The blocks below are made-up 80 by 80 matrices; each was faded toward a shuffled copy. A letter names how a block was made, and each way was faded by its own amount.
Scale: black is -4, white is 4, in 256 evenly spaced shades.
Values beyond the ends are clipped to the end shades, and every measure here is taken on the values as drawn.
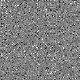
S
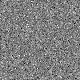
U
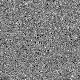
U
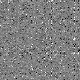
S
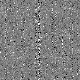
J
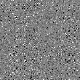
S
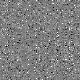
S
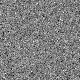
U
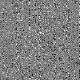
J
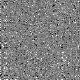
S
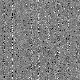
J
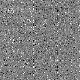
S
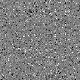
S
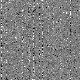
J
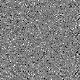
S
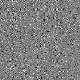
S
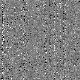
J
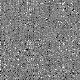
S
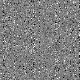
J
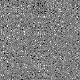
S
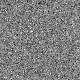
U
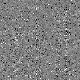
S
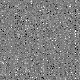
S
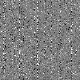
J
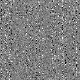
J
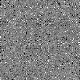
S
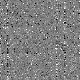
S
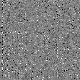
S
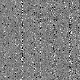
J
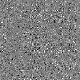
S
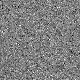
U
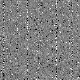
J
